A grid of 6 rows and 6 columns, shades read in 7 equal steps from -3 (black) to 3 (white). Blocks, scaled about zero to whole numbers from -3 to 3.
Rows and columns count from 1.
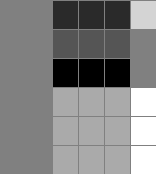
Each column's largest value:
0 0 1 1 1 3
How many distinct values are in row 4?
3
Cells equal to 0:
14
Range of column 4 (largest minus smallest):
4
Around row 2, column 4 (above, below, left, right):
-2 -3 -1 -1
